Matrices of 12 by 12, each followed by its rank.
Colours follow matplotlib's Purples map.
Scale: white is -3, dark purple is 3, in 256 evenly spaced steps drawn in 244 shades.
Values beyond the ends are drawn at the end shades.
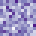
full rank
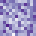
full rank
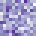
full rank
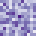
full rank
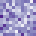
full rank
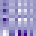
one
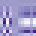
one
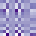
one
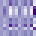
one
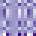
one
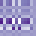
one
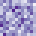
full rank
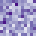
full rank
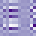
one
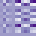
one
